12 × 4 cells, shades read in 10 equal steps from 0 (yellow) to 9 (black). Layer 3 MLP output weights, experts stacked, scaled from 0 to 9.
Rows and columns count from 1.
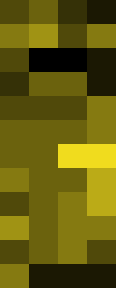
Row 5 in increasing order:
4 6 6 6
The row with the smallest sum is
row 7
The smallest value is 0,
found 2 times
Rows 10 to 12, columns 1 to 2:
3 5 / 6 5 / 4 8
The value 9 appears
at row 3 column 2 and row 3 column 3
